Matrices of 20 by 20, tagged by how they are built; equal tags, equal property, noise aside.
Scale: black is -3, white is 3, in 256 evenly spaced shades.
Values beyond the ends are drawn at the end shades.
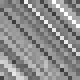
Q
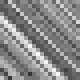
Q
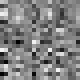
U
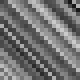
Q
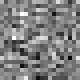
U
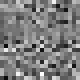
U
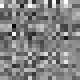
U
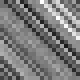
Q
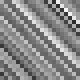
Q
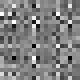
U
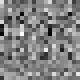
U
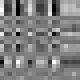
U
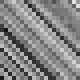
Q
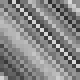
Q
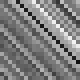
Q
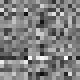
U
